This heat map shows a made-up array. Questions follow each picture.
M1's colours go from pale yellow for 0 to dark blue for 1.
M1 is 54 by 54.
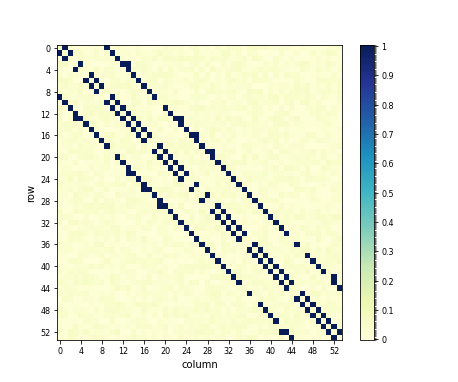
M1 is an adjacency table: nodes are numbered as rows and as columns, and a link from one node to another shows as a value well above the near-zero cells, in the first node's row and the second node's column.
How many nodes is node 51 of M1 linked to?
2
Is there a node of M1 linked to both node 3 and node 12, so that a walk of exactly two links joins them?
yes
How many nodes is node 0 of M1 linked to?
2
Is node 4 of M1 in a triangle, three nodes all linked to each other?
yes
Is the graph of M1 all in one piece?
yes
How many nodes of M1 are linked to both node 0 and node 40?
0
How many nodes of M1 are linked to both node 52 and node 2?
0
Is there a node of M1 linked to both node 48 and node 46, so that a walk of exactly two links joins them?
yes
